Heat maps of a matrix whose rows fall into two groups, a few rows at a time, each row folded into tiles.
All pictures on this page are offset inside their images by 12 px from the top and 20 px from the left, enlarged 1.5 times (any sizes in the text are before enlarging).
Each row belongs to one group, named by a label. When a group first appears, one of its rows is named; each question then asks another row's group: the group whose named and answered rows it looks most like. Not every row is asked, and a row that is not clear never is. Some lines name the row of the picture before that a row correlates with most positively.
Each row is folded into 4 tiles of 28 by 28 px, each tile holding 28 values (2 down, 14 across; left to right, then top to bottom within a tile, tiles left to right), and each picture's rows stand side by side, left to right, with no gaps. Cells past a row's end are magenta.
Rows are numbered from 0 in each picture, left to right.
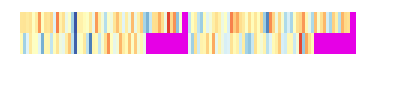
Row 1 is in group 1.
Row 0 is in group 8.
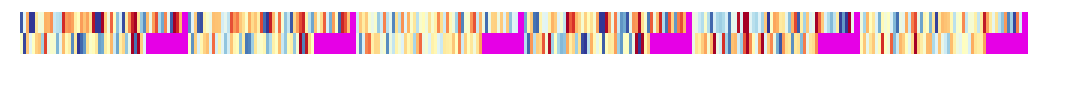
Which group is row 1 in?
1
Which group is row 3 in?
1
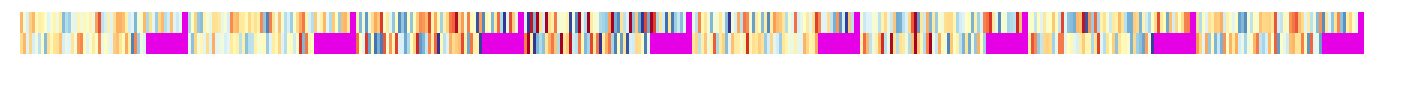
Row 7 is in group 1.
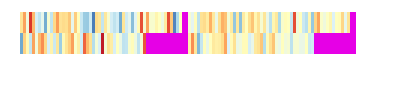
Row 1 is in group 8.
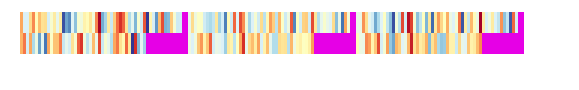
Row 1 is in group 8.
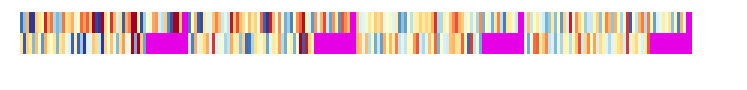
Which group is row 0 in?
1
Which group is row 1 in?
1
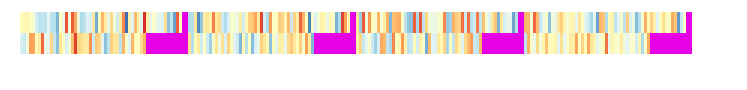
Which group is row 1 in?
1
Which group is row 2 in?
8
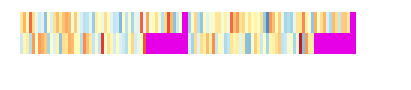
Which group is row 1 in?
1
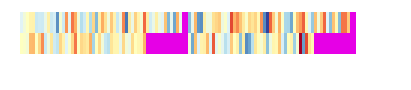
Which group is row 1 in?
1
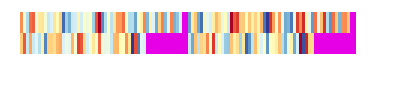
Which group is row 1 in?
1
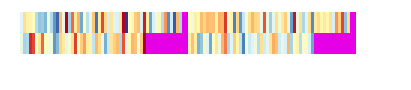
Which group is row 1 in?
8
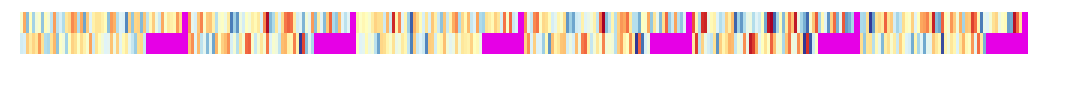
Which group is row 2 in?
8
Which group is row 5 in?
1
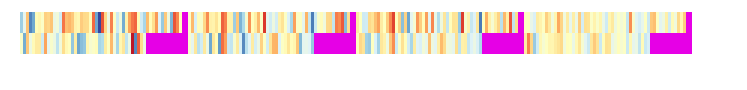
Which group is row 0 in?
1
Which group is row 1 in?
8
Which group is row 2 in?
8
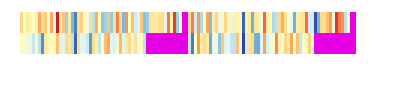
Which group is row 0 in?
8
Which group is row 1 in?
8
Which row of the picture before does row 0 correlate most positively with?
2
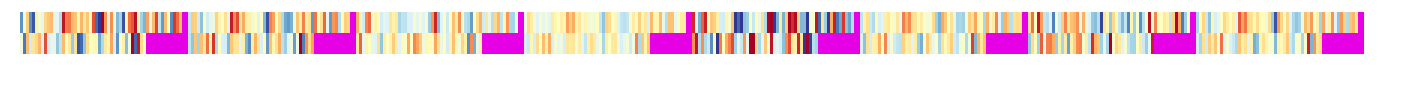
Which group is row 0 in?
1
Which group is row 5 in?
1
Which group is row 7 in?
1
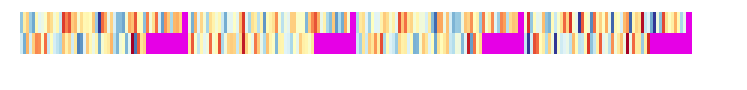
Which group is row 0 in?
1
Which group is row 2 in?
1
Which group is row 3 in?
8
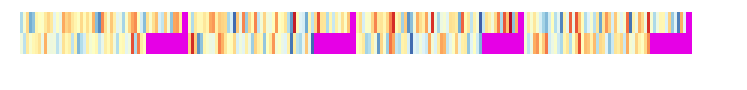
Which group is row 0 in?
1
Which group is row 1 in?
8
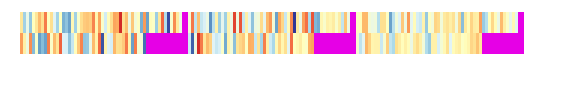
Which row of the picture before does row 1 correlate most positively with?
3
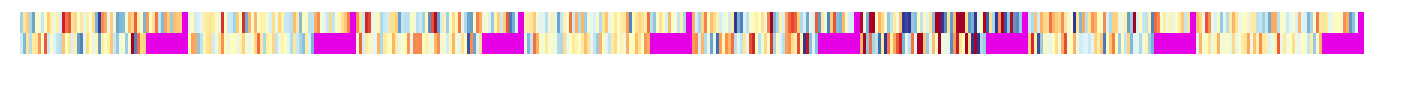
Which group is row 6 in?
8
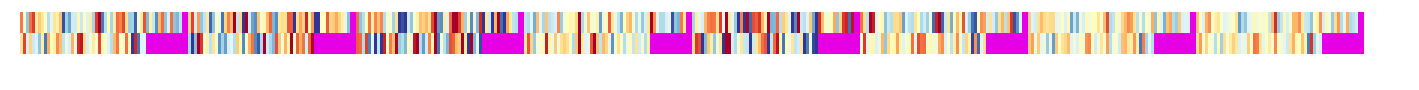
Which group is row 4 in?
8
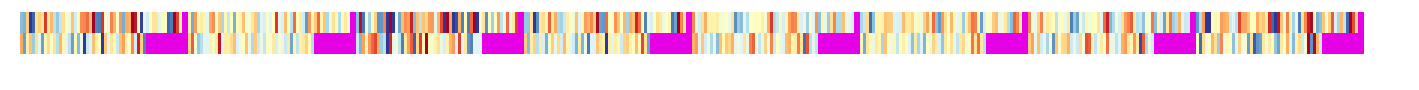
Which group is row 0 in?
1
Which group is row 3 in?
1
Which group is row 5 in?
1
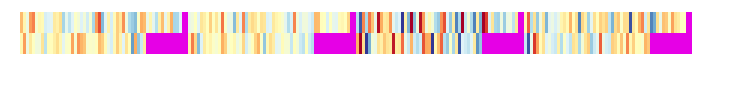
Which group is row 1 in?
8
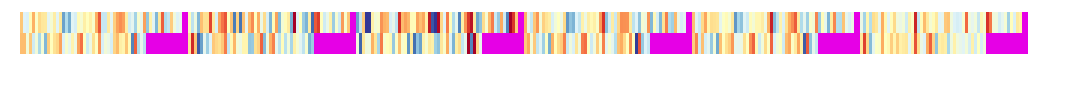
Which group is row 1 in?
8
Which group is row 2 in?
1
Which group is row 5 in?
8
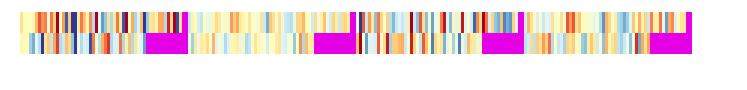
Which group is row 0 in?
8
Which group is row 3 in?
1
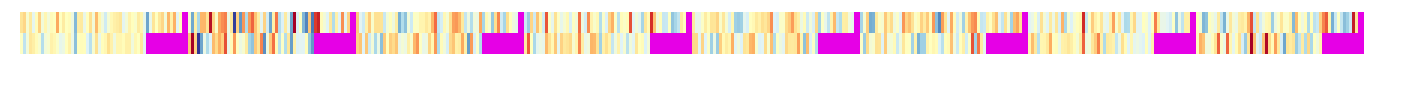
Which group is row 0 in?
8
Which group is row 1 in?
8
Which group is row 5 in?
1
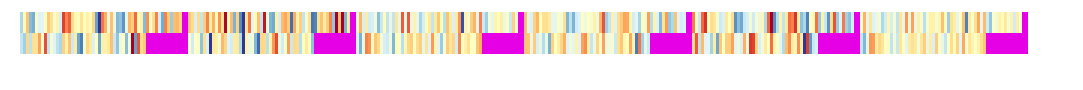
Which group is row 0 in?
1
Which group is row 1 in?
8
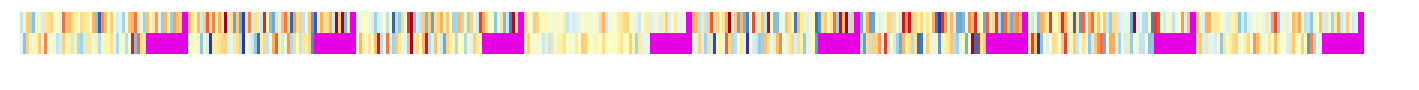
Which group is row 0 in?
1
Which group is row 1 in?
8
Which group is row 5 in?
1
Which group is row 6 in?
8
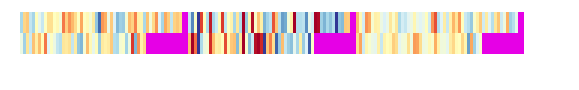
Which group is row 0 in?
1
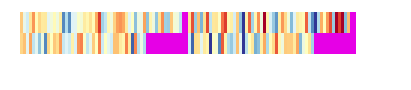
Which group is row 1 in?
8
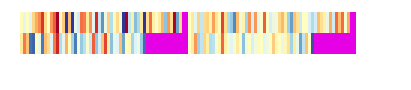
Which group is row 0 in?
8
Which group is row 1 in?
8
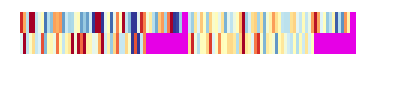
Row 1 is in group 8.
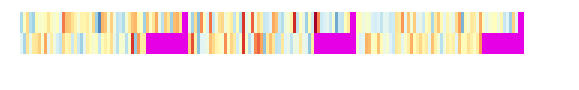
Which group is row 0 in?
1
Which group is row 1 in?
8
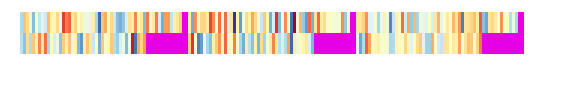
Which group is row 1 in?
8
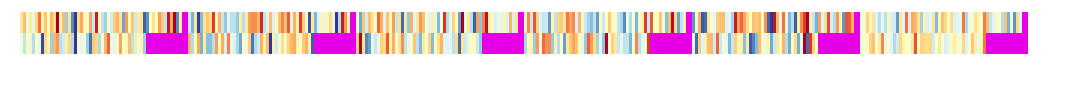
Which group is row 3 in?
1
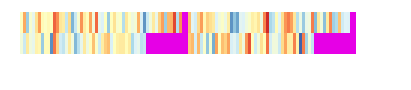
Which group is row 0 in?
8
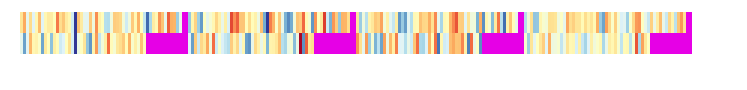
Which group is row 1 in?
1
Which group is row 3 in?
1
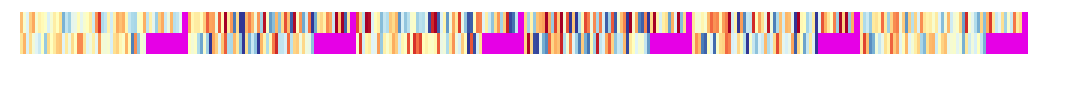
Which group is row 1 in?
8
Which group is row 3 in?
8
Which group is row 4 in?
8
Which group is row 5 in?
8
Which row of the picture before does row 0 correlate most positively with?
2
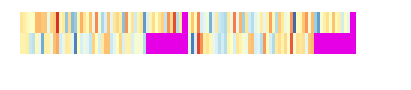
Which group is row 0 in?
8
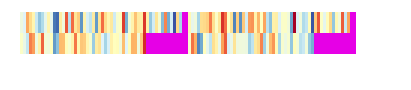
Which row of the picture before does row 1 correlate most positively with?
0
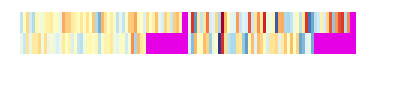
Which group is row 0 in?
1
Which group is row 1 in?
8
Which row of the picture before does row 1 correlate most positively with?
1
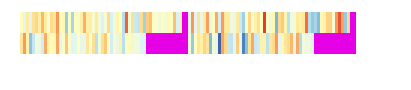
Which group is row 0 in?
8
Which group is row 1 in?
8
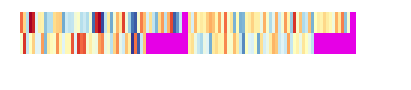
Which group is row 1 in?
8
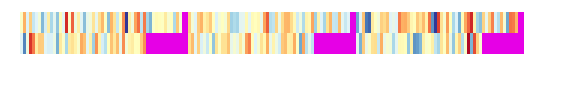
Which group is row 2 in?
1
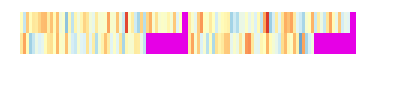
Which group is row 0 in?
8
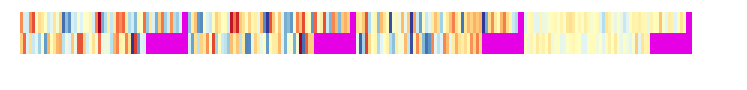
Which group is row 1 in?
1
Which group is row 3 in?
1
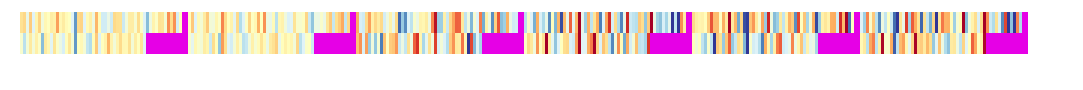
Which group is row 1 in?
8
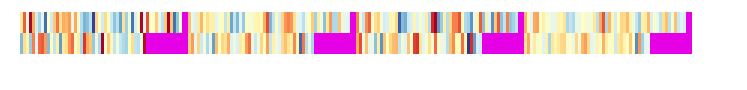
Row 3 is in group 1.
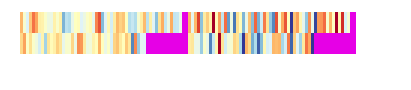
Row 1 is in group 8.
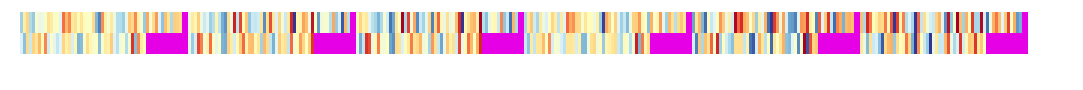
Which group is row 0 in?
1
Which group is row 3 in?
1
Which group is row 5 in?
8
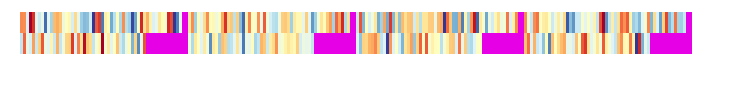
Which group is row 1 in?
8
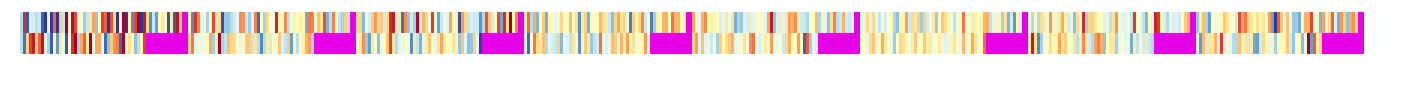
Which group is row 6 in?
8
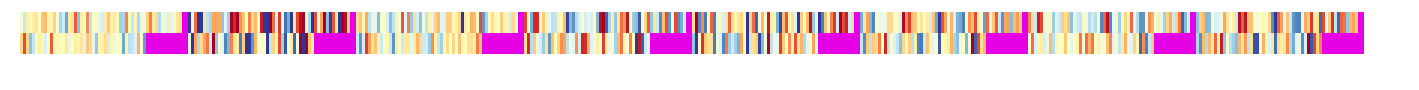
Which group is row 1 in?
1
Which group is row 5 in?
1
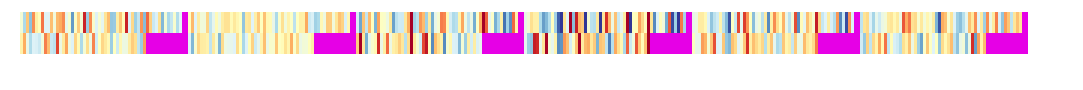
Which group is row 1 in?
8
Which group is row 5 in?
1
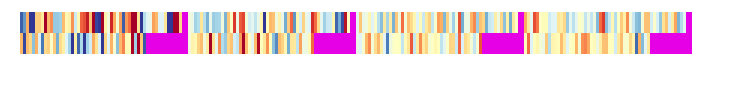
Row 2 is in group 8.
